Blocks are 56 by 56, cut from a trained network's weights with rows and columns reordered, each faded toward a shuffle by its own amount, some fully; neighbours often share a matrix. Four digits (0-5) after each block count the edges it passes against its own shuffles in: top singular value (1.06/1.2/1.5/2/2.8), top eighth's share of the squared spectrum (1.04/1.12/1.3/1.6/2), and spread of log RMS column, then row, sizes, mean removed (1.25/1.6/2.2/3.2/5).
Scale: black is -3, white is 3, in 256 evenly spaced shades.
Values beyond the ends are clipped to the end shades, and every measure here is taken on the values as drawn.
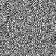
3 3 1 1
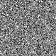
0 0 0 0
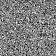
0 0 0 0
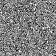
0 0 0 0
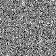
1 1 0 0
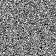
1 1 0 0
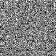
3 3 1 0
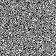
0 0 0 0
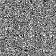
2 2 0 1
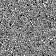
0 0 0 0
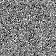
1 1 0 0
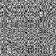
4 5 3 2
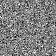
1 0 0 0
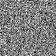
2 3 1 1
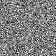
2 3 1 0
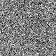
1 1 0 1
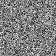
2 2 0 0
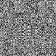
3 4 2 0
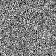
2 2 0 0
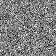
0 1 0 0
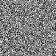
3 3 1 1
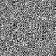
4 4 2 1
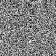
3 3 1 0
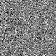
3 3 1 0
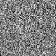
3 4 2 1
